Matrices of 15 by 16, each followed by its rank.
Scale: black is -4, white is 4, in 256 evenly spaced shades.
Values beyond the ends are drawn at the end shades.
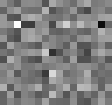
three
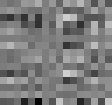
two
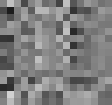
three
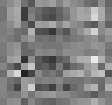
two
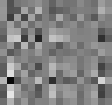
two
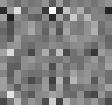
three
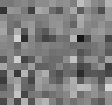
three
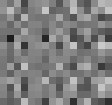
two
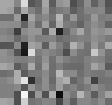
three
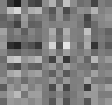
two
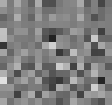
three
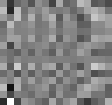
two
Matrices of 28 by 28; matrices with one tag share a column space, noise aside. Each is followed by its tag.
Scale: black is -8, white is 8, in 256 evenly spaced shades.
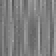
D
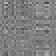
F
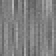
D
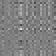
F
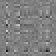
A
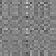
F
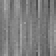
D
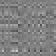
A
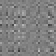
A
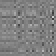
A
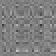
A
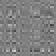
A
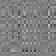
A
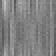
D
